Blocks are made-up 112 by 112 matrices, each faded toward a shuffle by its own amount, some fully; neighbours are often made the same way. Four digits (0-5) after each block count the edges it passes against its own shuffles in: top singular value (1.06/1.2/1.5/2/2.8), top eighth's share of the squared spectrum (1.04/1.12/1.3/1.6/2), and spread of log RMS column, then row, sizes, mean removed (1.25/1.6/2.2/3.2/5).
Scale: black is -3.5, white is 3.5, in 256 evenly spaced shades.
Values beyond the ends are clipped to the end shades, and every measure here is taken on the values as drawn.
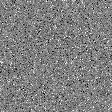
0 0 0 0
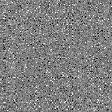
4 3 2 2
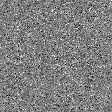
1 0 1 0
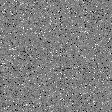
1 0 0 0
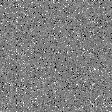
1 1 1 1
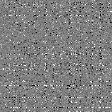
2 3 3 3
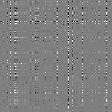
5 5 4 3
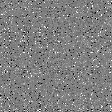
4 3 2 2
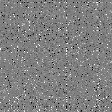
4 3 2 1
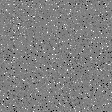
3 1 0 0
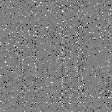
4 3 2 2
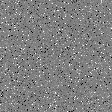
1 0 0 0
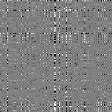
5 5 4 3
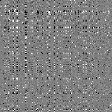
5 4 3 3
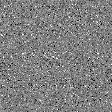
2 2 0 2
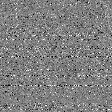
3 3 0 3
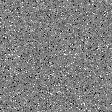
0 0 0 0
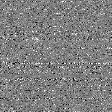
3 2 0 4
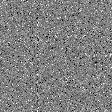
1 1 1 0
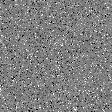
2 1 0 0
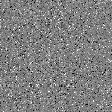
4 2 0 0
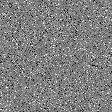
0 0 0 0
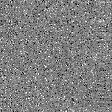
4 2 1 0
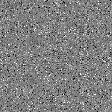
4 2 1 1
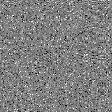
4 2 0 1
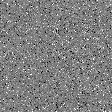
2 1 0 0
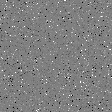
1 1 0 0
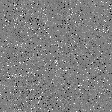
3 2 1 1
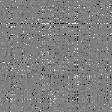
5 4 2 2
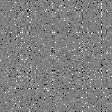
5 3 2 2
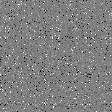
4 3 1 1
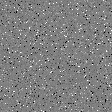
0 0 0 0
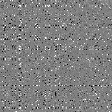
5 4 2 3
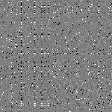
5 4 2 2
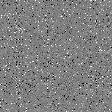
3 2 1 1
